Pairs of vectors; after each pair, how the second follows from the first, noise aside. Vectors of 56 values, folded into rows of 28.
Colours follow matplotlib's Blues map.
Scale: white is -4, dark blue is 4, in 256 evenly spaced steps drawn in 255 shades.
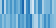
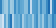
wrapped around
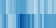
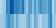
wrapped around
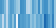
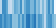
wrapped around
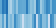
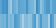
shrunk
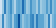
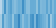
shrunk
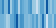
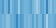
shrunk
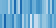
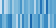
wrapped around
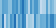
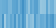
shrunk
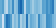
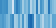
wrapped around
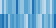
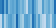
wrapped around
